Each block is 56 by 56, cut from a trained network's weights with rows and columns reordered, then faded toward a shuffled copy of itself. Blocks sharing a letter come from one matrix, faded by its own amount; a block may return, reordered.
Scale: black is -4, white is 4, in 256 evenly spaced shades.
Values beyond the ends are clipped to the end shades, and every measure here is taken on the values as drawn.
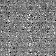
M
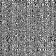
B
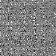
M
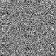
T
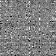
M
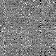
M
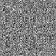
T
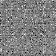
M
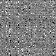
M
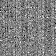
B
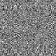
T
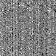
B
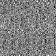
T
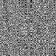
T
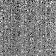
B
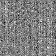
B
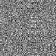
T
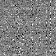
M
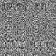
T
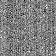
B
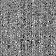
B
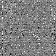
M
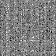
B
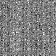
B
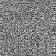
T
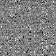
M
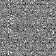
M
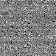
M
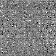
M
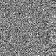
T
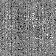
B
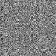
T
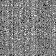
B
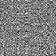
T
